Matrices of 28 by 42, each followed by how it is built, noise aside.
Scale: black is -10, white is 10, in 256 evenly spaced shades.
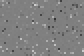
sparse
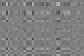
low rank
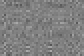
low rank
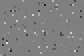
sparse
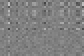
low rank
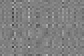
low rank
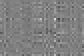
low rank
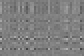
low rank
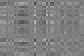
low rank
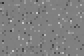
sparse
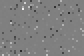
sparse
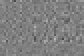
low rank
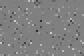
sparse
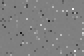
sparse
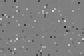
sparse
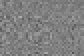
low rank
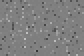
sparse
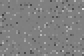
sparse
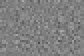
low rank
